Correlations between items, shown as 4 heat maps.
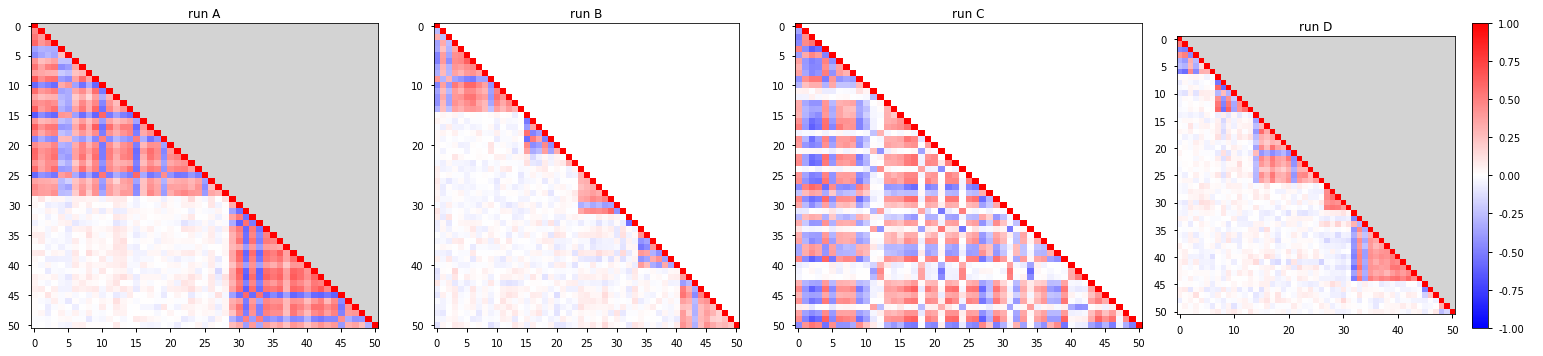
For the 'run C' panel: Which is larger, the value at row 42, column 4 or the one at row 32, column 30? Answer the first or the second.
the first
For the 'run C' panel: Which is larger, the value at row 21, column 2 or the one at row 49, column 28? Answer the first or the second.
the first
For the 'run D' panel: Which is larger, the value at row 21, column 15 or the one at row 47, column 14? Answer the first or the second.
the second
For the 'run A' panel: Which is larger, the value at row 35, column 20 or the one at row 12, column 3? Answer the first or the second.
the second
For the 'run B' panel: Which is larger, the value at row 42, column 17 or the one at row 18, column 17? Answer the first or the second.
the first
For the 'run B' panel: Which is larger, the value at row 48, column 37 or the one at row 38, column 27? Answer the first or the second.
the second
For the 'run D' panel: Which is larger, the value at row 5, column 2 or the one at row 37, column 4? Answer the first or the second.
the first
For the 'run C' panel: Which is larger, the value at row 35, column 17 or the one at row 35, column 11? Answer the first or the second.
the first
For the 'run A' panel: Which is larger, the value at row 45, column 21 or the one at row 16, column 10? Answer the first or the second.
the first
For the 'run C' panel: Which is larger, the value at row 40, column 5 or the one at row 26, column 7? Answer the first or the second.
the second
